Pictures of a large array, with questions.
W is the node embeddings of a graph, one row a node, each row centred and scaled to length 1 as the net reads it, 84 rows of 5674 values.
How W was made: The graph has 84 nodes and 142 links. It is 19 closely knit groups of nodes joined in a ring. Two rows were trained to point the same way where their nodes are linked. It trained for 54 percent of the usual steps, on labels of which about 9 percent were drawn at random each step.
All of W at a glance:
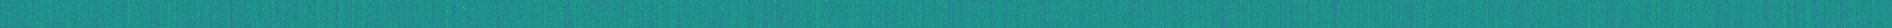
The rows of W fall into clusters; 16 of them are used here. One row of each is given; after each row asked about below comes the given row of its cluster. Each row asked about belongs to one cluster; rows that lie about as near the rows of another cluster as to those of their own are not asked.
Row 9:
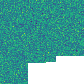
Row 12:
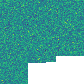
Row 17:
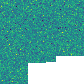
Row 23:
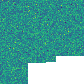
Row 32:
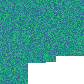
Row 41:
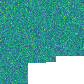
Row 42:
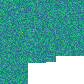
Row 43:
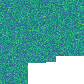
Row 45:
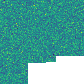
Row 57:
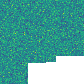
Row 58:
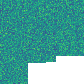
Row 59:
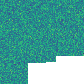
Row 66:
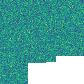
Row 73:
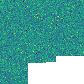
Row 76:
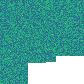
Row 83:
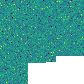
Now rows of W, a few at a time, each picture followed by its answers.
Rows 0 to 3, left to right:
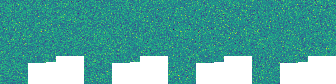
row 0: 32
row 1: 45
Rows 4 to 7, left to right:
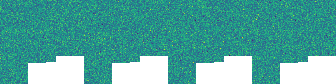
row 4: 23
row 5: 32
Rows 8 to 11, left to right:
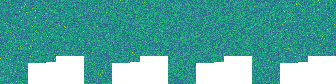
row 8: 9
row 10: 32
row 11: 41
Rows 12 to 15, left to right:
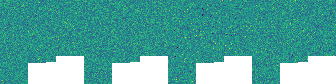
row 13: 42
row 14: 17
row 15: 23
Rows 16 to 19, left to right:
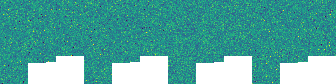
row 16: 42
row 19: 59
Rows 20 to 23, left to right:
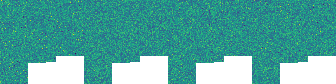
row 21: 23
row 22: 76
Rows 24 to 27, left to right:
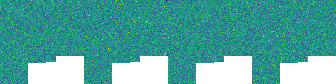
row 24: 83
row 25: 66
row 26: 41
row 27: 45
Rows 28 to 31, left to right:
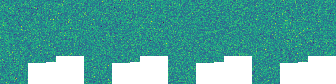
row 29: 9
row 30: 17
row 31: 23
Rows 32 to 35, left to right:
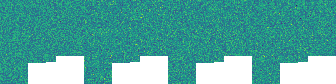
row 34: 59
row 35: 76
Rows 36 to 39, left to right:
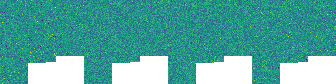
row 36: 76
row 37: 42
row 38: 58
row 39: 43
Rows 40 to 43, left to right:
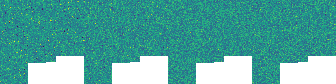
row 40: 83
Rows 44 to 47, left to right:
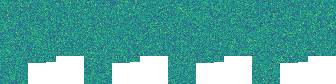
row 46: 83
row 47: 23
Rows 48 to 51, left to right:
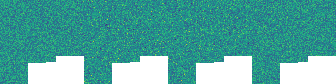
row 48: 17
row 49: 66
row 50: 43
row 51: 9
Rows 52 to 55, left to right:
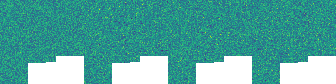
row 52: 32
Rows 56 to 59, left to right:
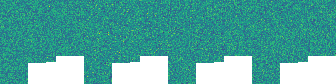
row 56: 42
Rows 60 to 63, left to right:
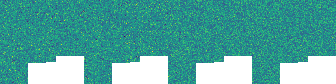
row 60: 57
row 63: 17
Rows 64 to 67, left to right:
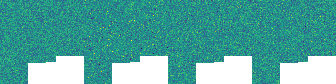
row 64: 76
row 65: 59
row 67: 12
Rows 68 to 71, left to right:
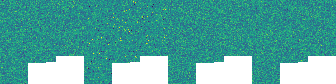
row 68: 43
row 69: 66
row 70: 9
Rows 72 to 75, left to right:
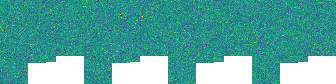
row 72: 73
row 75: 12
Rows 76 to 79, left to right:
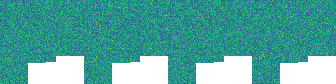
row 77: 58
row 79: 41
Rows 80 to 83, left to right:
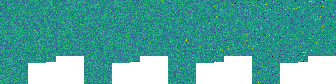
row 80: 76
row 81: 41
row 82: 42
